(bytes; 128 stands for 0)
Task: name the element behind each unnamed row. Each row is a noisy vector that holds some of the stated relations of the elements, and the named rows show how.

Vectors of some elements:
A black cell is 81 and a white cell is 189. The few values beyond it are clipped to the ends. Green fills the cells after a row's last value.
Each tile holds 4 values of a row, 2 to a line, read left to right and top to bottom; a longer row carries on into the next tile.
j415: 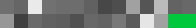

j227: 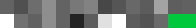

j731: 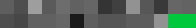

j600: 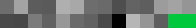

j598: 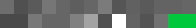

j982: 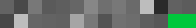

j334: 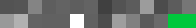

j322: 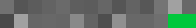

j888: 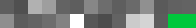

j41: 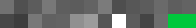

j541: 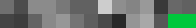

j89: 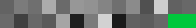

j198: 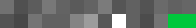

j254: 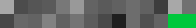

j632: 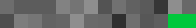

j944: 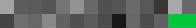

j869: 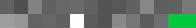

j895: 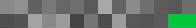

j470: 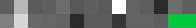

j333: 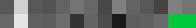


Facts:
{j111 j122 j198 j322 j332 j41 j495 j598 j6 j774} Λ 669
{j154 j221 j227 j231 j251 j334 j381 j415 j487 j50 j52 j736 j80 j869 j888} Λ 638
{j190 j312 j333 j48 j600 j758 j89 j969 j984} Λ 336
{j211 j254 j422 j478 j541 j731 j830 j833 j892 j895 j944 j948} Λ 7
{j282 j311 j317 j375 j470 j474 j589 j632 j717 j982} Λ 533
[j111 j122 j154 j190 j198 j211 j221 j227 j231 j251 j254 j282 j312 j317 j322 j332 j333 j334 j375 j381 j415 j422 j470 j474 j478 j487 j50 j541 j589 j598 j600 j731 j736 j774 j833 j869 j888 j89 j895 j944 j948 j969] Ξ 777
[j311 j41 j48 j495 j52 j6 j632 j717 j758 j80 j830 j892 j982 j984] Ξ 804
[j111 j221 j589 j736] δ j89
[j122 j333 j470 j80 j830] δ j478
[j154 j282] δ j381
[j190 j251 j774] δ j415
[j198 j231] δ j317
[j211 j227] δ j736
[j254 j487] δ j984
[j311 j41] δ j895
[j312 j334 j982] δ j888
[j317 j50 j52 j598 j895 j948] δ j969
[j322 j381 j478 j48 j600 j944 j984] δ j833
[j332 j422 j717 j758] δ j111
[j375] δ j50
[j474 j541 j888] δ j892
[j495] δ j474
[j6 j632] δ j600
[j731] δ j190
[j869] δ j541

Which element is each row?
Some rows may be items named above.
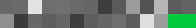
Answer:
j415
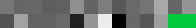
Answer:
j758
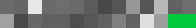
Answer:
j415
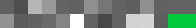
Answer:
j888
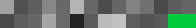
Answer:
j211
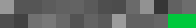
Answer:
j948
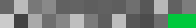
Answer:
j50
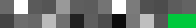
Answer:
j478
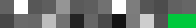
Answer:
j478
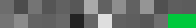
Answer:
j589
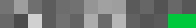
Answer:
j317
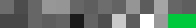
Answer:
j774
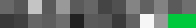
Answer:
j190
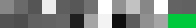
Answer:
j111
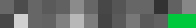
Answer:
j312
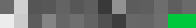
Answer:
j80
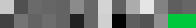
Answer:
j422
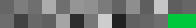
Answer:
j89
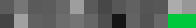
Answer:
j48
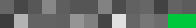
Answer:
j495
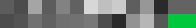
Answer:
j474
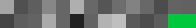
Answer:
j211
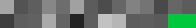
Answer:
j211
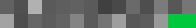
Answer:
j251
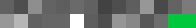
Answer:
j334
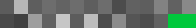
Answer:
j969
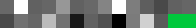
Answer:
j478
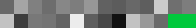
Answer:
j381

